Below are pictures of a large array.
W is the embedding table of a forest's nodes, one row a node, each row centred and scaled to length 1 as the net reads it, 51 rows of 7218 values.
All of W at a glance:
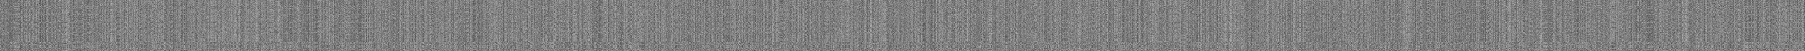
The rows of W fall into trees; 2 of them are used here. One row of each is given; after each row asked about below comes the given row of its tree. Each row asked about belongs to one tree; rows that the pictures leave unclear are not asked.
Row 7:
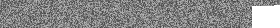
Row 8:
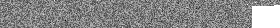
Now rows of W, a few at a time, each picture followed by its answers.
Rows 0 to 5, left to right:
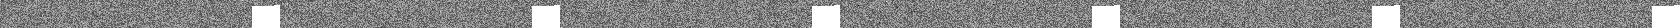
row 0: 7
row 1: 7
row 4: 7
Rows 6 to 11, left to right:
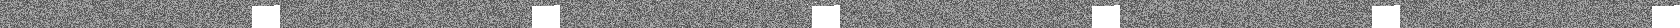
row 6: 8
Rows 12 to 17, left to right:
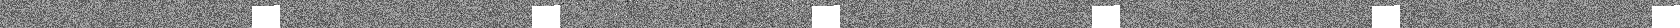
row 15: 7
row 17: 7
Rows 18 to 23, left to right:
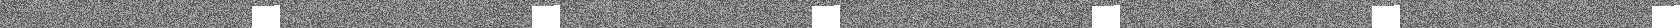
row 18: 7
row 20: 7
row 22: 8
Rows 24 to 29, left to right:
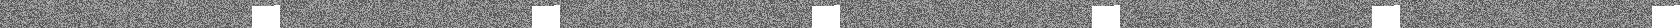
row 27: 8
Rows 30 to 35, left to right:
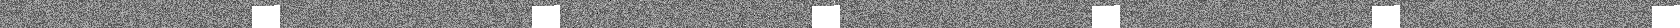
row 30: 7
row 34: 7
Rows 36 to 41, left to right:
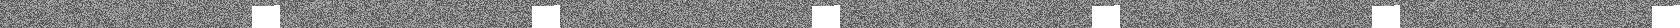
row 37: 7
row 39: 7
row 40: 7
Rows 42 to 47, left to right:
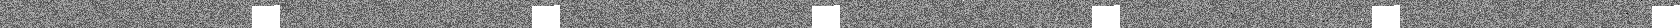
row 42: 8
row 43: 8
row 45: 8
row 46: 8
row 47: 8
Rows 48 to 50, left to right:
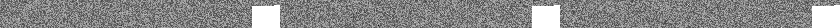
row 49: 8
